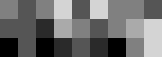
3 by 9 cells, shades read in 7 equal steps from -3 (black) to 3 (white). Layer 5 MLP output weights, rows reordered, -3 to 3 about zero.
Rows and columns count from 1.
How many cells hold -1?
8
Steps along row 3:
up down up up down down up up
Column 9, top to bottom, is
-1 2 2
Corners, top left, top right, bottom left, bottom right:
0 -1 -3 2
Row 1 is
0 -1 0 2 -1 2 0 0 -1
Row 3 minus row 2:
-2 0 -1 -3 -1 -1 -3 -1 0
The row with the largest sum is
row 1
